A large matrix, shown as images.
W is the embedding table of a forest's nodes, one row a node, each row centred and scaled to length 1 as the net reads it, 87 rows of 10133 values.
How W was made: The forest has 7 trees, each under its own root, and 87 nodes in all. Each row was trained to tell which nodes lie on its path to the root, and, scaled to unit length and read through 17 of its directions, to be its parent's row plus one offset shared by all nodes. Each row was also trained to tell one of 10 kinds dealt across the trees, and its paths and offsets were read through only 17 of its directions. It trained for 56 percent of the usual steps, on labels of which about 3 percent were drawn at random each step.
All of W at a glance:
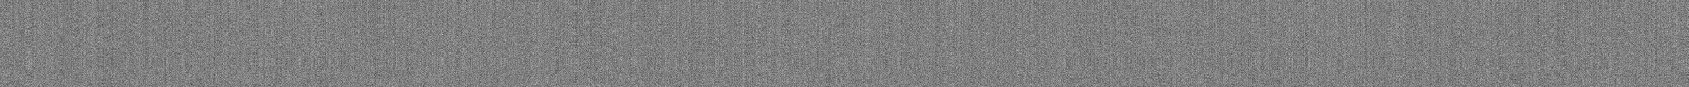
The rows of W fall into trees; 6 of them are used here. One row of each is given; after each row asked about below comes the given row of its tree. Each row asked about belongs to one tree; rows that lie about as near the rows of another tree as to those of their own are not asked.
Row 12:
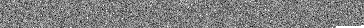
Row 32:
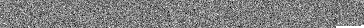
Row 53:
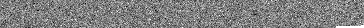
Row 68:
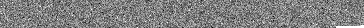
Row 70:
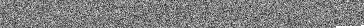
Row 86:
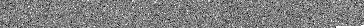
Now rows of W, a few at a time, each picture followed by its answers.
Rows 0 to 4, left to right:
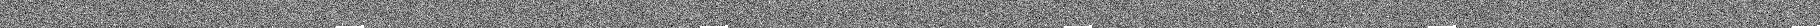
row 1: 32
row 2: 86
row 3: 53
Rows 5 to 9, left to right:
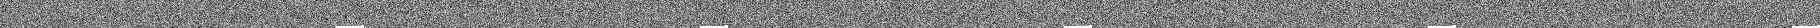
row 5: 68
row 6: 32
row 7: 68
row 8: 68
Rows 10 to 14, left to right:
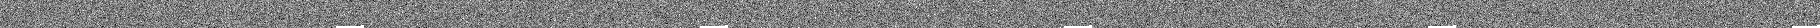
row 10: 70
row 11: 68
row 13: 53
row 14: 86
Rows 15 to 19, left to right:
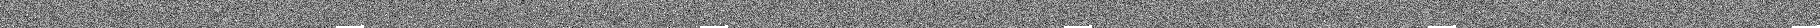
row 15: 53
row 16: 70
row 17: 70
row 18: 68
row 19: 53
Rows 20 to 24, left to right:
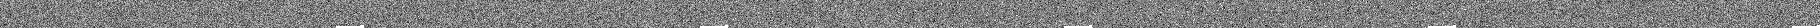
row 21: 53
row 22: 86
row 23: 53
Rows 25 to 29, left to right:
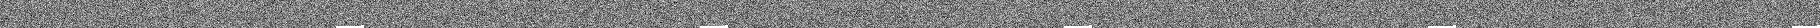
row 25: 32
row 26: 68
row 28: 12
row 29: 32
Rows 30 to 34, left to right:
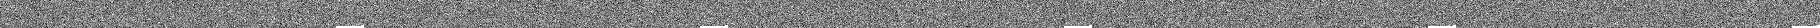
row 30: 53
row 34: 86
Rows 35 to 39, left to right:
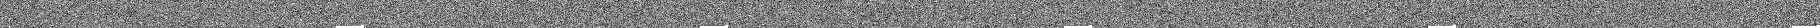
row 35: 53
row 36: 12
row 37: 70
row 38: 86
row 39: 70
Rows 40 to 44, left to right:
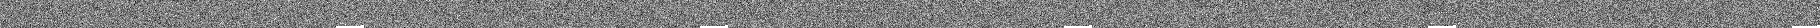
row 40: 53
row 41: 12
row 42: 12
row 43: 32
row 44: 32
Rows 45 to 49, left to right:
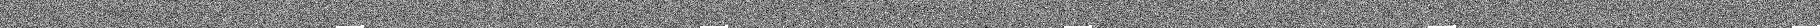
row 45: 53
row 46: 12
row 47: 70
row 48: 68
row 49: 86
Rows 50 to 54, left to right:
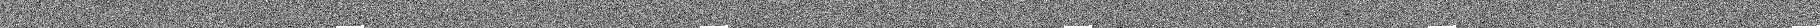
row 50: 32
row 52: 53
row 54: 53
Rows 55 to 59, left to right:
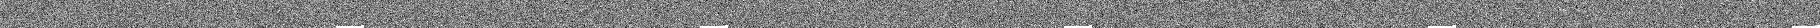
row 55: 70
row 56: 68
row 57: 86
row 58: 53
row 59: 86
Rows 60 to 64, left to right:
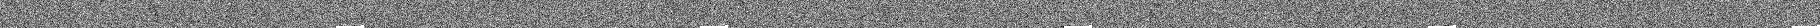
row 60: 86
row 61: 53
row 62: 86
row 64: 86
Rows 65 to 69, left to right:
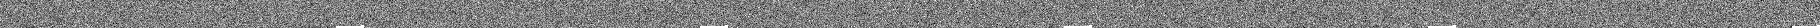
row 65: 53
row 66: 86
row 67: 68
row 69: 86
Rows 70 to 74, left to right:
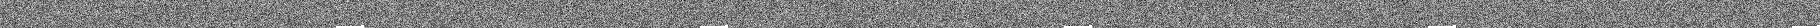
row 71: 86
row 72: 70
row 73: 53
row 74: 12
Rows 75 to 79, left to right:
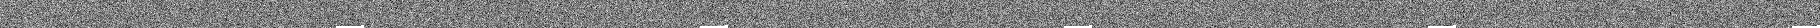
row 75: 12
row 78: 86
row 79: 12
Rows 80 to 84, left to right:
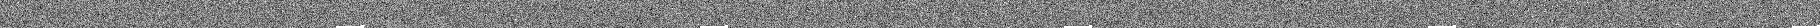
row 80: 86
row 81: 12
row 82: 12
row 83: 86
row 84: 53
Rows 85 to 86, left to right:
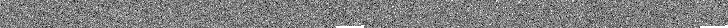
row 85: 32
